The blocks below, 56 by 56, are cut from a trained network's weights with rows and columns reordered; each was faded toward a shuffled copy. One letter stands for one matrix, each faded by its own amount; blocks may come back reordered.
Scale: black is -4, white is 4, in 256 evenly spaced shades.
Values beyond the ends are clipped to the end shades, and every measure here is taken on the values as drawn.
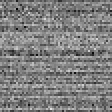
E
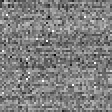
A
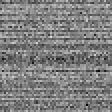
E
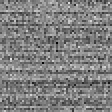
E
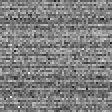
E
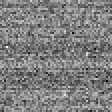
A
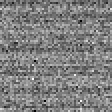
A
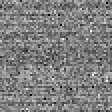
A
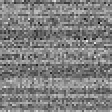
E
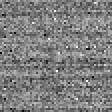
A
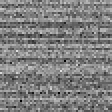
E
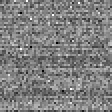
A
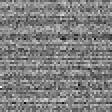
E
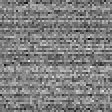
E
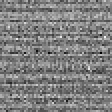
E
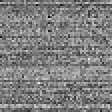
E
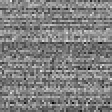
E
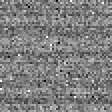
A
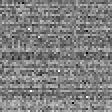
E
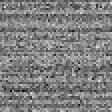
E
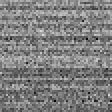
E
